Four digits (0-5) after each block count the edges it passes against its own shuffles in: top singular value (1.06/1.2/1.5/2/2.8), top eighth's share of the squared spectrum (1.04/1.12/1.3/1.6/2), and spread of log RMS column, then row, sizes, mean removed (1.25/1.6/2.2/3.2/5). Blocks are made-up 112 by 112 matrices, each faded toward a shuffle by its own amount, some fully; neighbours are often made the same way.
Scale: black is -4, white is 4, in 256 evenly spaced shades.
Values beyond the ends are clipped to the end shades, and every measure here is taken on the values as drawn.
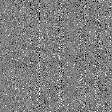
2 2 3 0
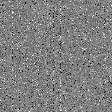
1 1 2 0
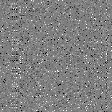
4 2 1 1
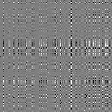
5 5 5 4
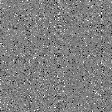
3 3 2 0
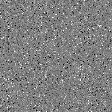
3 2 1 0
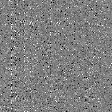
3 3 2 0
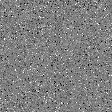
2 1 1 0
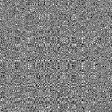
5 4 3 3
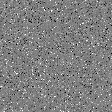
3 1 0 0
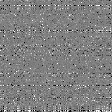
5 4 1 3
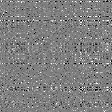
5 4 2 3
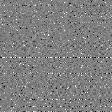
4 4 1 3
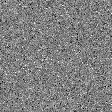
0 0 0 0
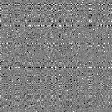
5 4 3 3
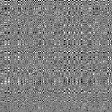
5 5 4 4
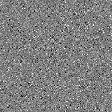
4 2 1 2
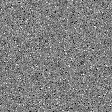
1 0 0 0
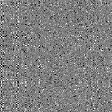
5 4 3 2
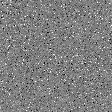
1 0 0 0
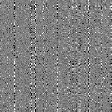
5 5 4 2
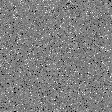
0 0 0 0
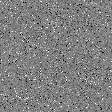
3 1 0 0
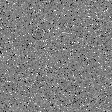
1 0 0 0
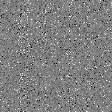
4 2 2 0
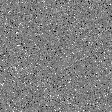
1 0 0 0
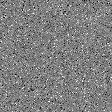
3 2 0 0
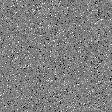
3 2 1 0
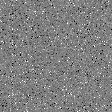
3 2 1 0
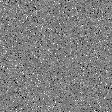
3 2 1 0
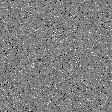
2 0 0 0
